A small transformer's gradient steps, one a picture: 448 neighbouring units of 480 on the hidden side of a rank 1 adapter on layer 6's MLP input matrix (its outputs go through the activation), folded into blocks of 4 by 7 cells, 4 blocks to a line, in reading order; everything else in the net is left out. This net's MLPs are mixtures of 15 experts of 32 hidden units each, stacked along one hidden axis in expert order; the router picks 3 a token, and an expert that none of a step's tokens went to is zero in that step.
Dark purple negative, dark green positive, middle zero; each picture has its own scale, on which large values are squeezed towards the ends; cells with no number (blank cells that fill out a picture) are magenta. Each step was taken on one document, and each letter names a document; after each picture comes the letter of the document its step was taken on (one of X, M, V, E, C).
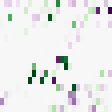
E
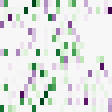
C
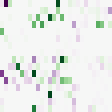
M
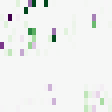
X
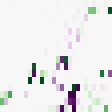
E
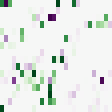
M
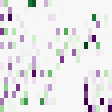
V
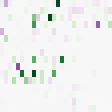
M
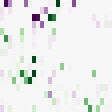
M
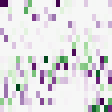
V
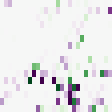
E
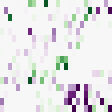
E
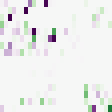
X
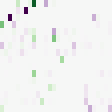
X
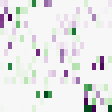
C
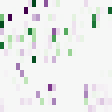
X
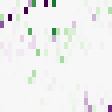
X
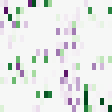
C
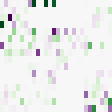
X
